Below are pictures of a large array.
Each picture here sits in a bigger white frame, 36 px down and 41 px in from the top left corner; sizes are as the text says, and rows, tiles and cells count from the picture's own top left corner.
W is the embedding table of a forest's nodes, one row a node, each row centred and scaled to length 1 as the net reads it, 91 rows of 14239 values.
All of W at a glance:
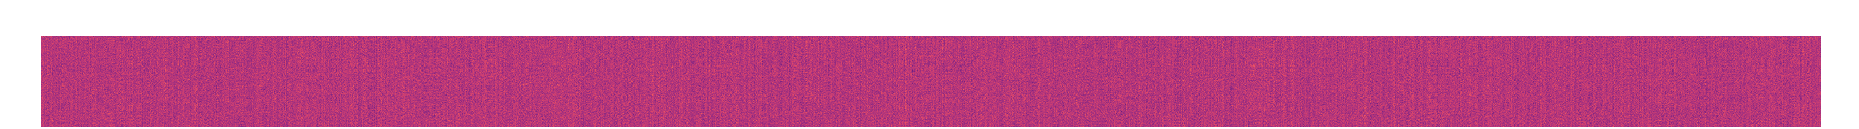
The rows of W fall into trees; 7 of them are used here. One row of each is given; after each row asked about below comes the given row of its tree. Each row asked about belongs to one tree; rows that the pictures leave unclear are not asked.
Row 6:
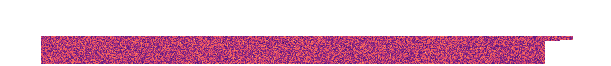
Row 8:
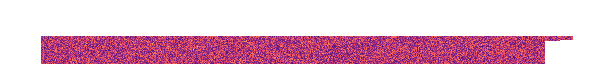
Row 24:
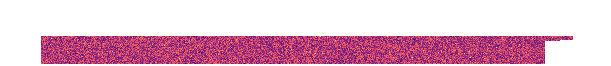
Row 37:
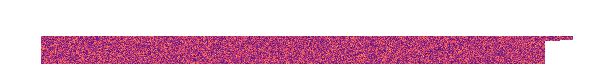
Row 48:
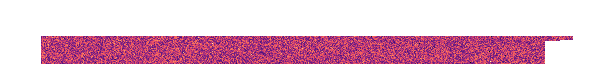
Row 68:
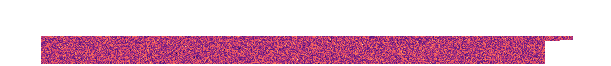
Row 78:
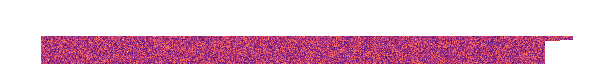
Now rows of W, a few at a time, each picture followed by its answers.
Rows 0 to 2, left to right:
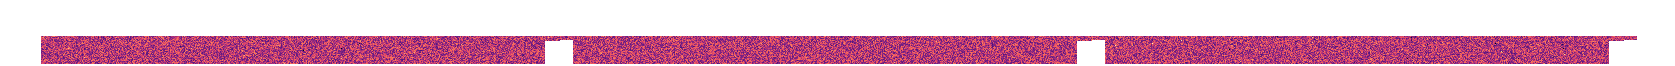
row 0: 24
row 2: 78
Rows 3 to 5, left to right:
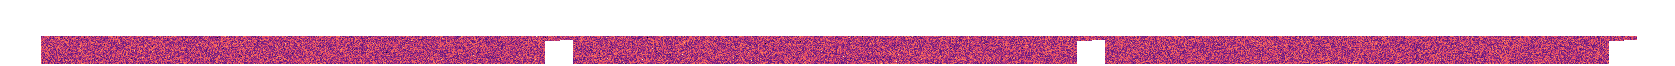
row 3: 78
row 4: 48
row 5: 6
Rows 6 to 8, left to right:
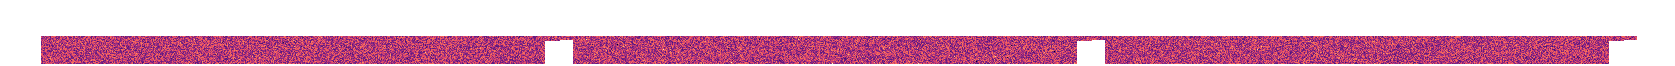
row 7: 48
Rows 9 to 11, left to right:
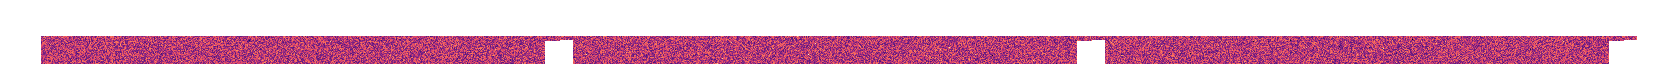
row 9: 6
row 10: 8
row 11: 8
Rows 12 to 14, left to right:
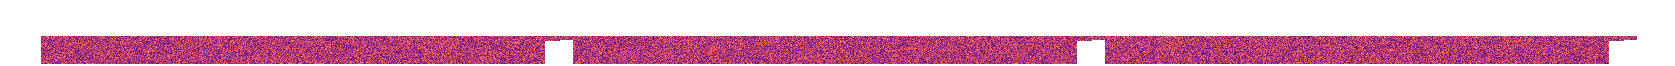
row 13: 37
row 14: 6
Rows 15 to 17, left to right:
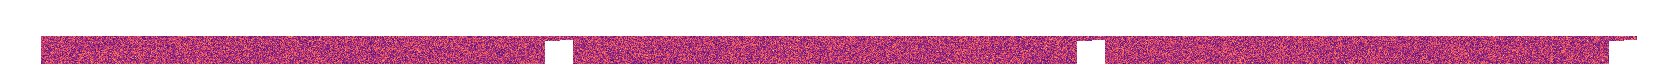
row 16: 6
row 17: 24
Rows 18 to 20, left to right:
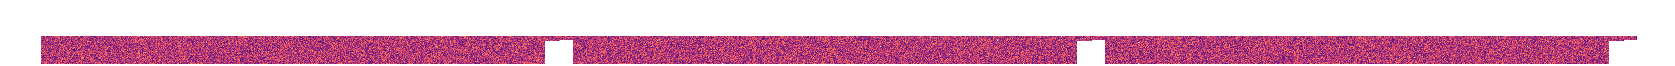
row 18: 37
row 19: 6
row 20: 6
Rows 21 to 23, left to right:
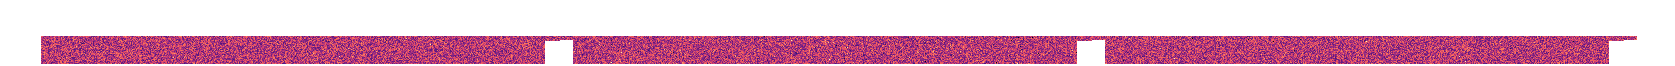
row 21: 37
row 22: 68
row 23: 8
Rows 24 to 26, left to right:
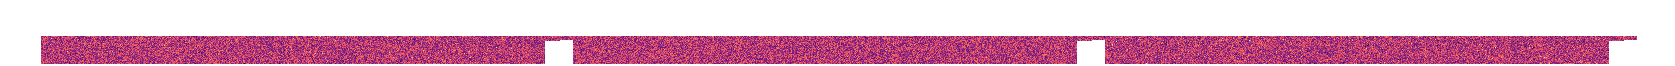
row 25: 37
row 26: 48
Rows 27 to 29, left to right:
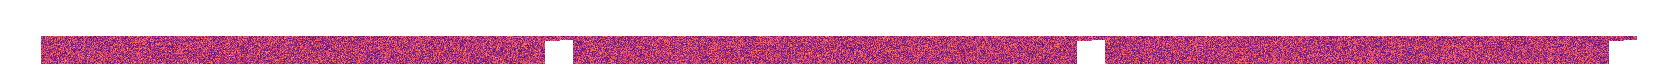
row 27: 37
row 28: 37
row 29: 24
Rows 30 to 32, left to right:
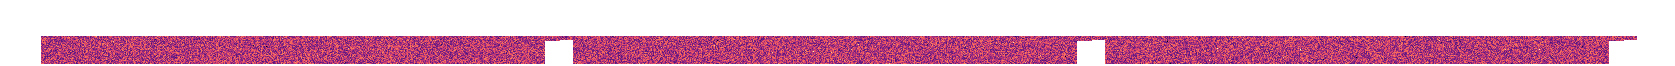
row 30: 24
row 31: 6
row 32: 78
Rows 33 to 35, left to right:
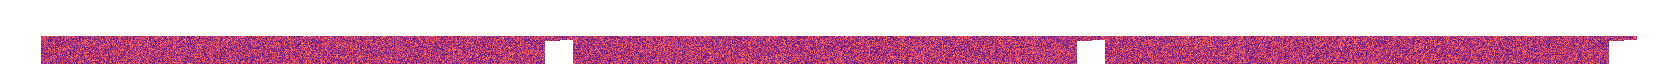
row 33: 24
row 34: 24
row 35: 24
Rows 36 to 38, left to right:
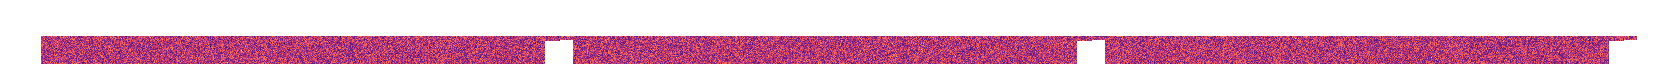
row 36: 6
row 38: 24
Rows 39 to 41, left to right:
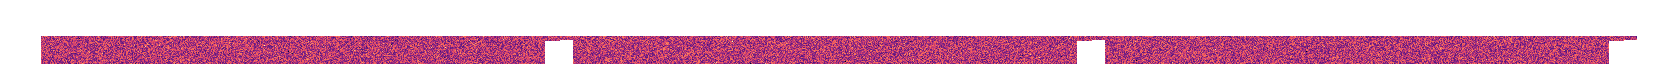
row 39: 78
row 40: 8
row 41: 37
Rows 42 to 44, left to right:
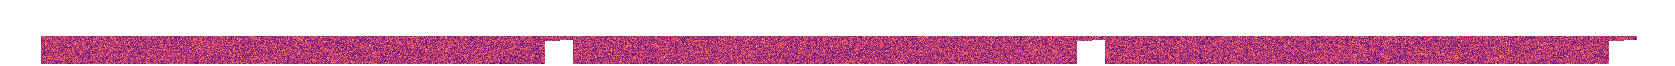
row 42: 6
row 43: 8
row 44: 48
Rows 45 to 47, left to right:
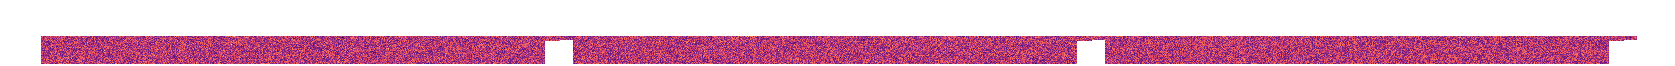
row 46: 6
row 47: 24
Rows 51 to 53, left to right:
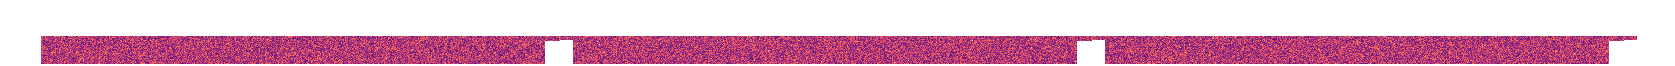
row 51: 37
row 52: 6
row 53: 68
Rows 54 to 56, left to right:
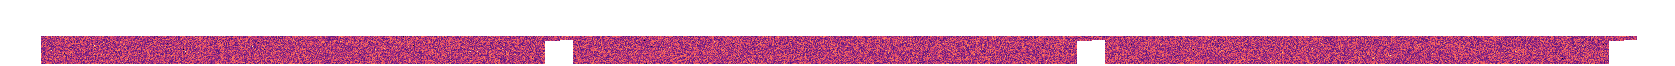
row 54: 6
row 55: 37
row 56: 24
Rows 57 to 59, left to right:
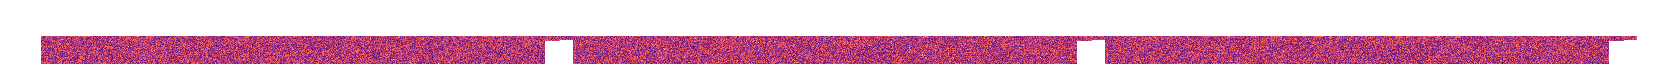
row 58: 8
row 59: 8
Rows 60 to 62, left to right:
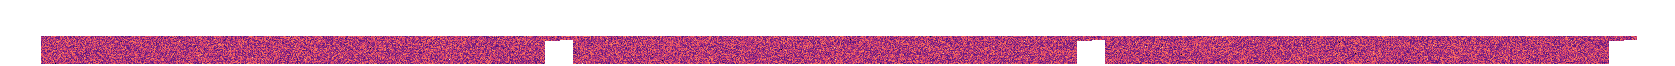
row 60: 6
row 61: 24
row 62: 24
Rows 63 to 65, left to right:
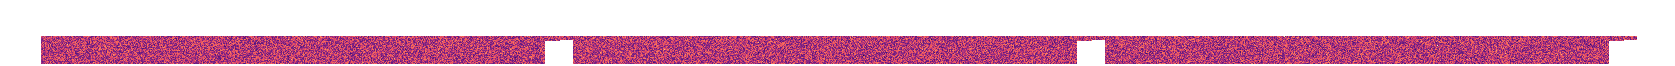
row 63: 6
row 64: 8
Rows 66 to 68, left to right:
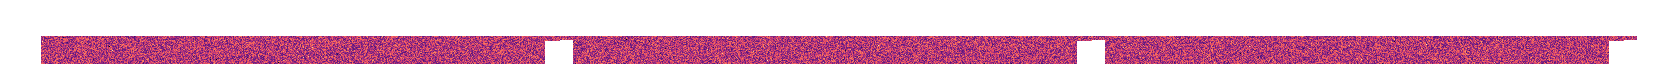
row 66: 8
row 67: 37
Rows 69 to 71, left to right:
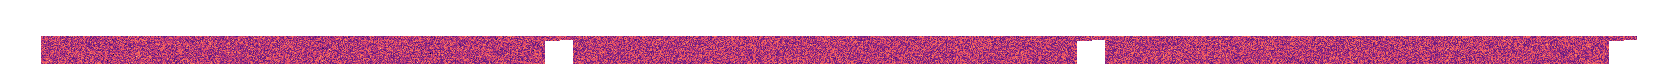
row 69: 37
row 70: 6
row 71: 37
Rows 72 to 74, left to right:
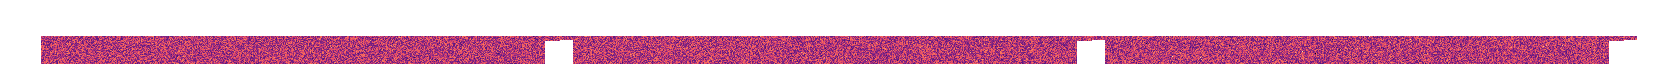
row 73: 24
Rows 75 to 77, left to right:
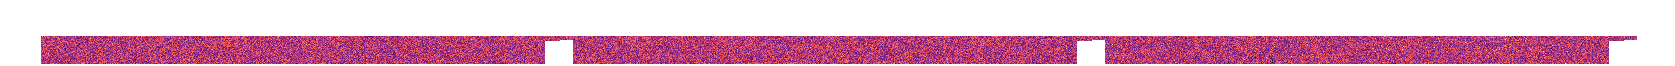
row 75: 78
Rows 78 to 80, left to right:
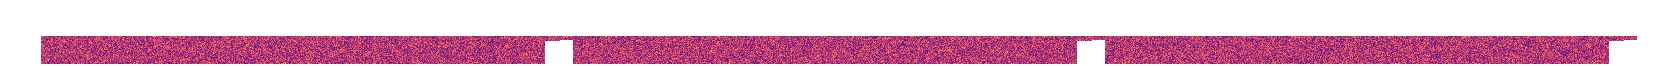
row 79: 37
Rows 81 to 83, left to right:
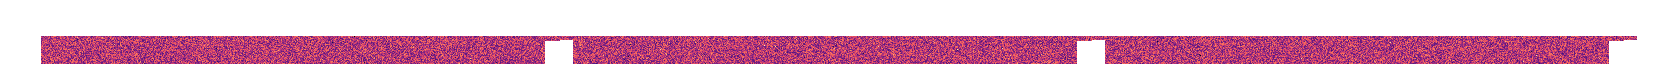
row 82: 48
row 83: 37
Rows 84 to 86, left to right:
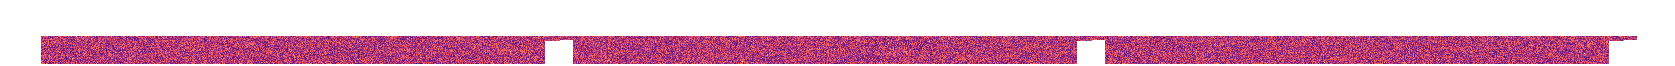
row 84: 8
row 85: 48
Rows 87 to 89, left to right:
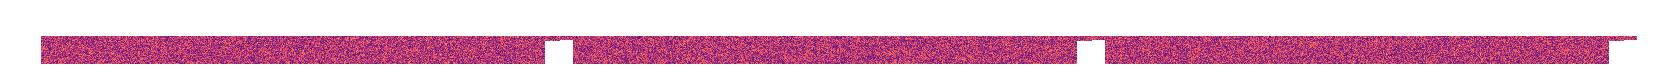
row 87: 37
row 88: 48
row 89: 8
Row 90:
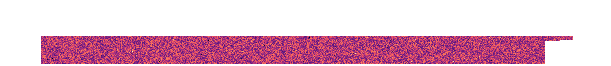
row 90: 48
